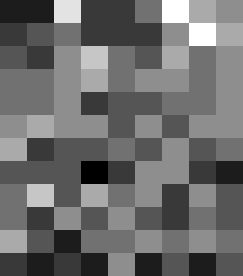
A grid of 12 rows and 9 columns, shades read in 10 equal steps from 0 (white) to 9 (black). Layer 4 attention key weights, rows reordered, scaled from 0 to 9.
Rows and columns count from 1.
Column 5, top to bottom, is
7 7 5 5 6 6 5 7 5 4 5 4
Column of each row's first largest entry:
1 1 2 1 4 5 2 4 7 2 3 2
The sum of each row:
43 46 42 39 47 39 48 57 42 50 45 62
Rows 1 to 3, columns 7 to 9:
0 3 4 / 4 0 3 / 3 5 4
